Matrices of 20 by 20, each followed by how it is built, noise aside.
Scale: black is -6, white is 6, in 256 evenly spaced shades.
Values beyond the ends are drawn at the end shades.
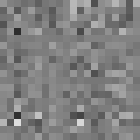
low rank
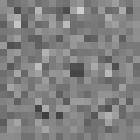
low rank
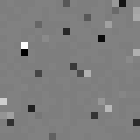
sparse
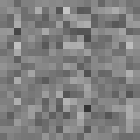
low rank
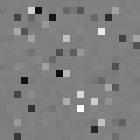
sparse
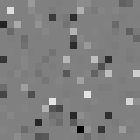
sparse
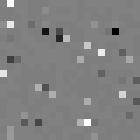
sparse
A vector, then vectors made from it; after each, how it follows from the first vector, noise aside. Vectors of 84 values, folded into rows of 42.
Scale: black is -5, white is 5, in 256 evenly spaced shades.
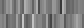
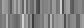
sign-scrambled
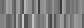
copied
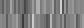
sign-scrambled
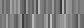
sign-scrambled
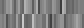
copied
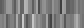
copied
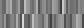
copied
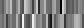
scaled up
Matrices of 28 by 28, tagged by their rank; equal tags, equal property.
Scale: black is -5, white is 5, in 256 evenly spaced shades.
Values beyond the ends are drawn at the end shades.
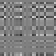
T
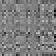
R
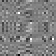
R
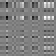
T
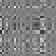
R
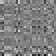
R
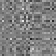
R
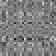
R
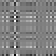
T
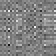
R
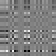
T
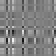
T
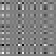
T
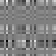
T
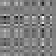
T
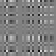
T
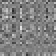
R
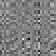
R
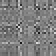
R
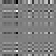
T
